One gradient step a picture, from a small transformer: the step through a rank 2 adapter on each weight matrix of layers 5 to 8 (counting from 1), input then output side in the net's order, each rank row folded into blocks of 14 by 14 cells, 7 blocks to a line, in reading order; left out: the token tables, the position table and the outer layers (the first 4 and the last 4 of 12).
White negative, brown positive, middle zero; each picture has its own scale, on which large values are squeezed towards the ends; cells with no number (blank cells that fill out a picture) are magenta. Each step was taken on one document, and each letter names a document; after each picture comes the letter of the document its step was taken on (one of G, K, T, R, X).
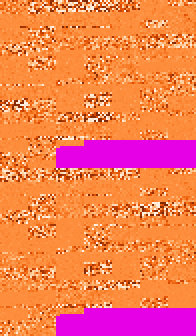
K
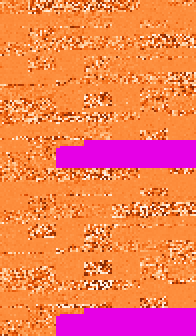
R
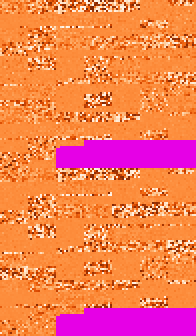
K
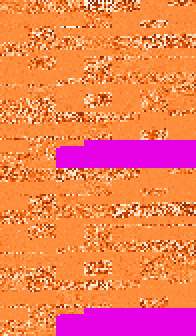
R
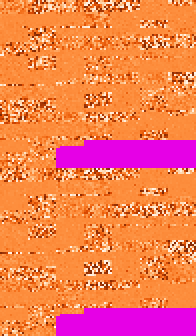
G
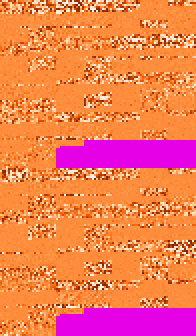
K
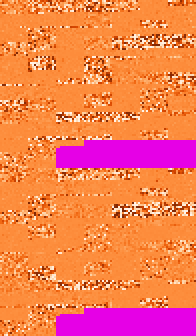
K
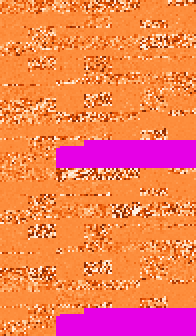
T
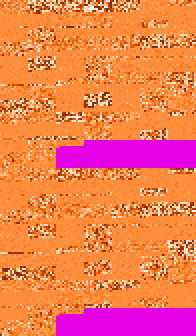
R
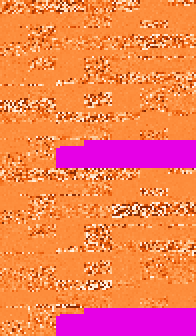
R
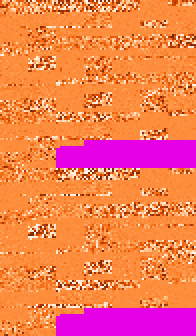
T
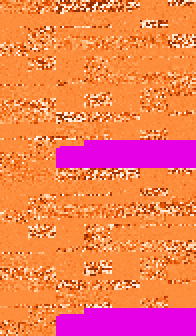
K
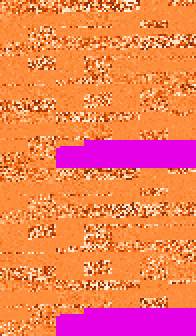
G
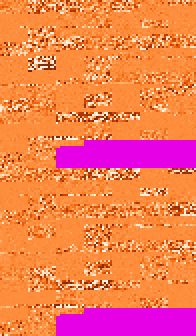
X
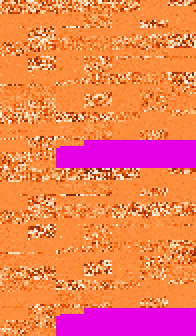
G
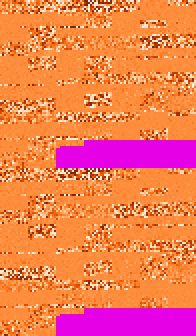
T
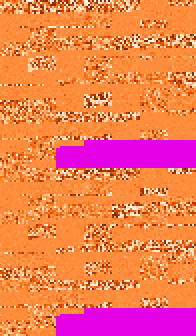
T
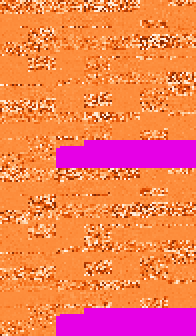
X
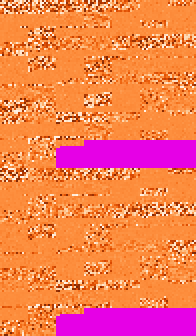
R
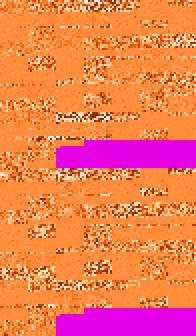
X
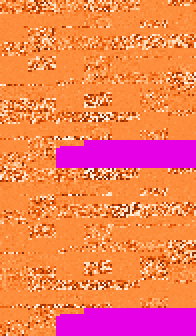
G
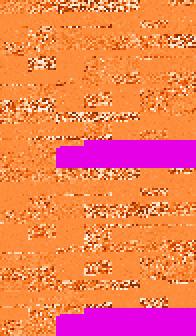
X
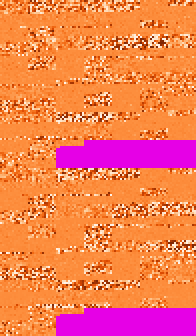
X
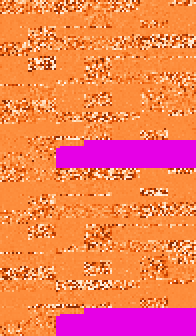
R
